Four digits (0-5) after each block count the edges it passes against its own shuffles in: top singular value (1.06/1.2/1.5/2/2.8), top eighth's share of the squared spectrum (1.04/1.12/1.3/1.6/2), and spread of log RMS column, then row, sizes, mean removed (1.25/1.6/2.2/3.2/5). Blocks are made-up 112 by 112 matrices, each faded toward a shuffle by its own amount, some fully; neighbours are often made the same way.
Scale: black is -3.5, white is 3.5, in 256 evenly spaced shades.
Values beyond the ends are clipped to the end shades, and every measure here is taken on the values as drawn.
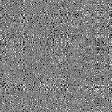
5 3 3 3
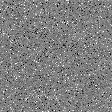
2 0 0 0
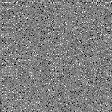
4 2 1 1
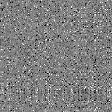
4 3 2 2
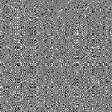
5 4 3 3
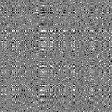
5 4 3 3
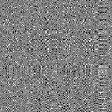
5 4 3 3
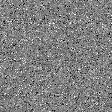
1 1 0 1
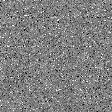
1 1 0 2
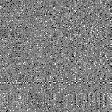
4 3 2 2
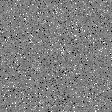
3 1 0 0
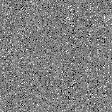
1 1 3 0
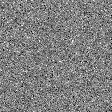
0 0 0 0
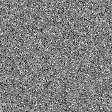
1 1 0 0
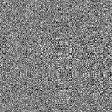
4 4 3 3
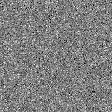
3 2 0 0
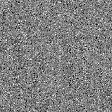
3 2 1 1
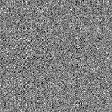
4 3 2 2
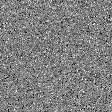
1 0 0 0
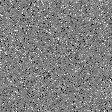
0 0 0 0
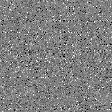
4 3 1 2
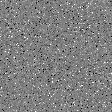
2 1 0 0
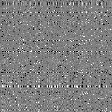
5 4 2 3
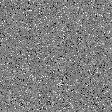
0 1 1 0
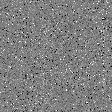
1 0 0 0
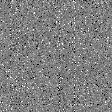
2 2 2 1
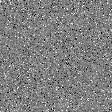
0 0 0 0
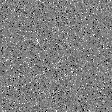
0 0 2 0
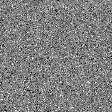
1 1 0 2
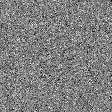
0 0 0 0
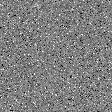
1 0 0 0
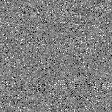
3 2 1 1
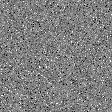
0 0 0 0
